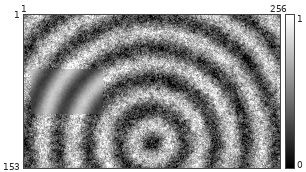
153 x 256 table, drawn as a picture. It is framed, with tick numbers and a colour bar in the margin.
In the middle left lies a patch that is calmer than the rest. Rings spread out from the bottom middle. The middle left is the calmest part. No overall slope runs across the table.
